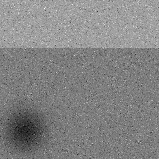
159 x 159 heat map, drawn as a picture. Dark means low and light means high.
Stripes: none. Seam: horizontal, 30% of the way down, the top part higher. Dips: one, in the bottom left. Ninth with the lowest average: bottom left.
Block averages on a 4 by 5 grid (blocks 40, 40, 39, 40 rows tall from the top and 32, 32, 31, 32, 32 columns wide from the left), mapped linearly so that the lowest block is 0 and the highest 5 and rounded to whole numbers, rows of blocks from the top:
55555 / 33333 / 22333 / 01333
